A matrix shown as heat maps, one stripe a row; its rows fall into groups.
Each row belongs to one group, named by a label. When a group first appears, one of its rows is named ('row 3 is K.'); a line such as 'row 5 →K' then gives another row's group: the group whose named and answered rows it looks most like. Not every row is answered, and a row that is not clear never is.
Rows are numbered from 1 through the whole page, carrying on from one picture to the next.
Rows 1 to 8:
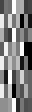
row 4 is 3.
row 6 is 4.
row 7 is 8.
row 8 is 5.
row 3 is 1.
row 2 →8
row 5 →8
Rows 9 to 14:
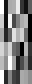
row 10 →4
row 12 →8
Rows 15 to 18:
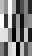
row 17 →8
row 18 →5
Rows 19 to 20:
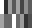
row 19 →8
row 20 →1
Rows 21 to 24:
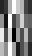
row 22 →4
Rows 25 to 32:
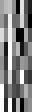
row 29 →4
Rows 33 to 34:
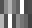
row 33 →3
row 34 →4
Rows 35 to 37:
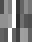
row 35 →5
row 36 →5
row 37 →4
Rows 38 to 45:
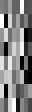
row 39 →8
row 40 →3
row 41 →1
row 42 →8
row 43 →3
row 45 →5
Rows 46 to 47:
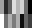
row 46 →1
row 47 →8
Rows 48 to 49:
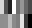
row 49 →3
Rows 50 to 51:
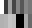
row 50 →8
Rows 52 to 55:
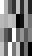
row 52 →8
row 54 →1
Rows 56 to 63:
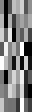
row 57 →4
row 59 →3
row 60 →8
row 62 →3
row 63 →3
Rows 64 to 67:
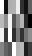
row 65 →3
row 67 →1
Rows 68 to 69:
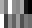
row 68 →3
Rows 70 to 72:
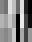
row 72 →5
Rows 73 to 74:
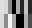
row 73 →8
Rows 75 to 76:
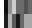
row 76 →4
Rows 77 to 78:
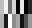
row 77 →3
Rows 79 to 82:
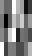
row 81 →5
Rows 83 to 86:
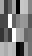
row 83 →5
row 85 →1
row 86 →5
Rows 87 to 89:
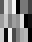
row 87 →5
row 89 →4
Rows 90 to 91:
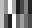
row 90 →5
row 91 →1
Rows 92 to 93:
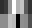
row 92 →1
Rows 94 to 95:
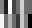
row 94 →4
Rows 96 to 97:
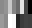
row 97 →5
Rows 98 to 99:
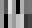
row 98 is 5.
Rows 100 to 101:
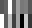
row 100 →4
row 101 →8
